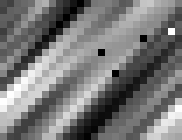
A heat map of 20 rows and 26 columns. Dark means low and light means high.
Four lone cells stand out: one far higher and three far lower than their neighbours. Streaks slant up to the right. Overall the values sit about 50% of the way up the scale. The middle left is the roughest part. There is no overall slope.
